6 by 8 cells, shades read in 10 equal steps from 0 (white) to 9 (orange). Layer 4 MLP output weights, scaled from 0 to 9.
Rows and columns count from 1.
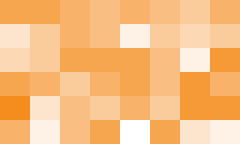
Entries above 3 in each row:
8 5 6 8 7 4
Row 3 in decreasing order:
8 7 7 7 5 4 3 1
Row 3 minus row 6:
-3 3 2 0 7 -2 -1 7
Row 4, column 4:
6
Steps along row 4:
down down up up down up down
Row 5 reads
9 2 5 4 6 4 8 8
